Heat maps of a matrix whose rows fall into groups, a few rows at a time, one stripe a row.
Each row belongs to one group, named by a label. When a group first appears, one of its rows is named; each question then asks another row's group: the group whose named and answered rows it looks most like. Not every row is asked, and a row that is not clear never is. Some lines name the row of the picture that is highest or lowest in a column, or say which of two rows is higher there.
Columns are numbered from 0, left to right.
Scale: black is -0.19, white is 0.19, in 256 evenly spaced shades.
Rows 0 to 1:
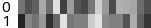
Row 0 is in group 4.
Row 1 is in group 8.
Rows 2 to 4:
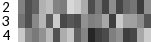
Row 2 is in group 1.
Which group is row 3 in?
4
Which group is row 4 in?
1
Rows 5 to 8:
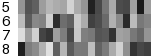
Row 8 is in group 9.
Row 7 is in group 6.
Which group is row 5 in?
1
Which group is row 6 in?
1
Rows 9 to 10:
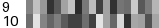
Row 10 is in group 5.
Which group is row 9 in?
6
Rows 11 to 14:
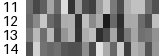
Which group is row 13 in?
6
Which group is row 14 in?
5
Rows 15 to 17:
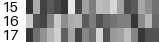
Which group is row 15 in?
8
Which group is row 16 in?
1
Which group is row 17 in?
9
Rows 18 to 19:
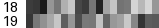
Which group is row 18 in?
4
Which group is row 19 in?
9
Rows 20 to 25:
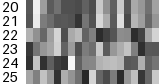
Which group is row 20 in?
5
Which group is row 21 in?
5
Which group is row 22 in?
1
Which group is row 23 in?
9
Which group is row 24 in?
8
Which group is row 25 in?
6
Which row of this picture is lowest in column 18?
23
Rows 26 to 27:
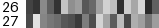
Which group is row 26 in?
4
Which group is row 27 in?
5
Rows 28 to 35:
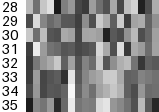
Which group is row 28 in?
6
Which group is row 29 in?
5
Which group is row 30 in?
6
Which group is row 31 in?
5
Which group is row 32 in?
9
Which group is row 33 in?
8
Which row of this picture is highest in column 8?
30
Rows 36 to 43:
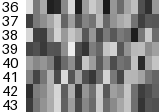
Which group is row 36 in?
6
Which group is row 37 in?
9
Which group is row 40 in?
6
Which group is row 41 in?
4
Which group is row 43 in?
9
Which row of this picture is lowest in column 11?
36
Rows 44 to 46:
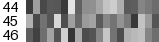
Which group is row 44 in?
8
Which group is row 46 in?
4
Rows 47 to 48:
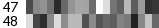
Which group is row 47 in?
8
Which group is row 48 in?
1
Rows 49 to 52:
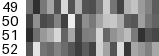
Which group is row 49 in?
4
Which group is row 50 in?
8
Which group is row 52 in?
5
